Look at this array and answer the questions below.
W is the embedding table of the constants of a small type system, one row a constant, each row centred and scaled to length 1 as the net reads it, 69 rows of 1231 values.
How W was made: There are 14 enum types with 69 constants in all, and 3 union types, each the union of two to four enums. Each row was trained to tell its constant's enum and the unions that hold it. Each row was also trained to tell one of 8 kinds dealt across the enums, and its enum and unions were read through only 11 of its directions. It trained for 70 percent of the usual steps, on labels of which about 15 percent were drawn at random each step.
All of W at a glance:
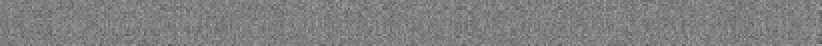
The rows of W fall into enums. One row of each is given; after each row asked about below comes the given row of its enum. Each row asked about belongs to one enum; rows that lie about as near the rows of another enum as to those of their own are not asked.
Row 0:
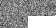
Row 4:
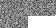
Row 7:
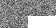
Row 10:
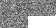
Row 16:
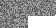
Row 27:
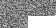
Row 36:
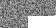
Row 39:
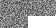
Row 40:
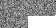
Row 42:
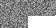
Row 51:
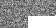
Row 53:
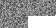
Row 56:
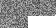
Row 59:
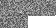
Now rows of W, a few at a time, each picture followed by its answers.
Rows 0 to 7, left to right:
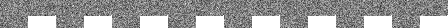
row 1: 51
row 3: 0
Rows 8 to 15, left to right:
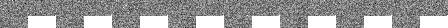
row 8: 7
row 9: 56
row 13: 56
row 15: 39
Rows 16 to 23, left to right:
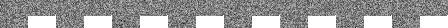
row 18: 59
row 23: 16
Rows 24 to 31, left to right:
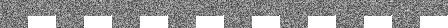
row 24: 40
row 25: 39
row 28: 42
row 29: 10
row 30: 7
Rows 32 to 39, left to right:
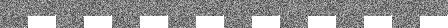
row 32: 36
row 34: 40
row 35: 36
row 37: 0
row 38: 36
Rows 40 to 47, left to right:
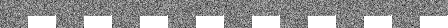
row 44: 40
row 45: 56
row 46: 4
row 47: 39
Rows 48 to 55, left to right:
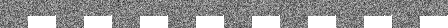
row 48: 39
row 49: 4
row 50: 59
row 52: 53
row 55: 42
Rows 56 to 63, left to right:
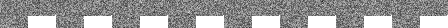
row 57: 42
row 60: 56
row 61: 0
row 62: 51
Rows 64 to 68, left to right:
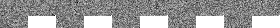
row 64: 0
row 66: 40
